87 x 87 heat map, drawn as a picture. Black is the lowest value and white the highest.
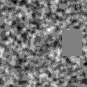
No regular stripes run through it. The middle right is the smoothest part. No single row or column stands out from its neighbours. There is no overall slope. In the middle right lies a patch that is calmer than the rest. The texture is blotchy.
